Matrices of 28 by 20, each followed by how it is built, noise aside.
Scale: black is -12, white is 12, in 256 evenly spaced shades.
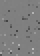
sparse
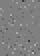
sparse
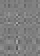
low rank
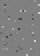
sparse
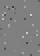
sparse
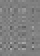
low rank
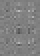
low rank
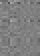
low rank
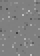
sparse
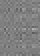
low rank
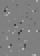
sparse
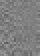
low rank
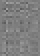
low rank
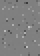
sparse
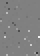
sparse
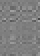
low rank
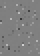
sparse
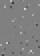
sparse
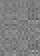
low rank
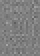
low rank
